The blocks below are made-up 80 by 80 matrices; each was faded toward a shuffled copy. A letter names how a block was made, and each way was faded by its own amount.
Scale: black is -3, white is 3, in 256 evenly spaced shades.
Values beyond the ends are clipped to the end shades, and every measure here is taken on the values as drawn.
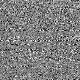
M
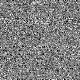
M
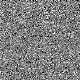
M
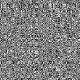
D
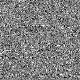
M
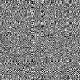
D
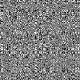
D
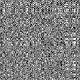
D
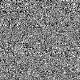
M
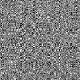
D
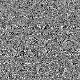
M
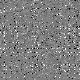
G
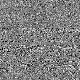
M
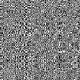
D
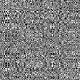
D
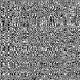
D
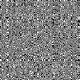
D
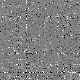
G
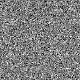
M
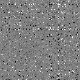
G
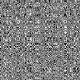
D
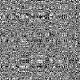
D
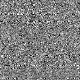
M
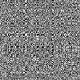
D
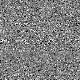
M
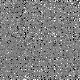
G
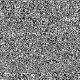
M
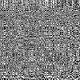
D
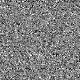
M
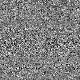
M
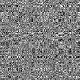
D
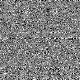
M
